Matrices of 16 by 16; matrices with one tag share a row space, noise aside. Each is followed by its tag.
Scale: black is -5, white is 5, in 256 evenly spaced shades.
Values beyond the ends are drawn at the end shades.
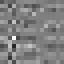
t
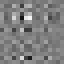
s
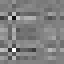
t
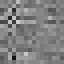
t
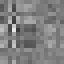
t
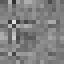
t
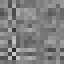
t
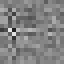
t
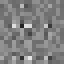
s
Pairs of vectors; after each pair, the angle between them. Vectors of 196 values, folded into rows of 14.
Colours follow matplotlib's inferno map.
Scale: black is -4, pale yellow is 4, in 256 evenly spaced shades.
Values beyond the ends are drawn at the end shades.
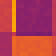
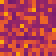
orthogonal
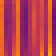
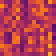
partly aligned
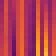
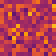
orthogonal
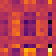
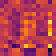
nearly opposite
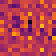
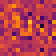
nearly opposite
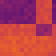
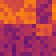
nearly opposite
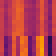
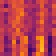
nearly parallel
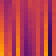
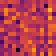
partly opposed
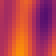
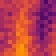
nearly parallel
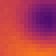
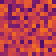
orthogonal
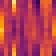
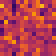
partly opposed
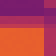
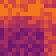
nearly opposite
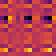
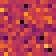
partly opposed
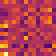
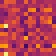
nearly parallel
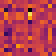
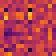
nearly parallel
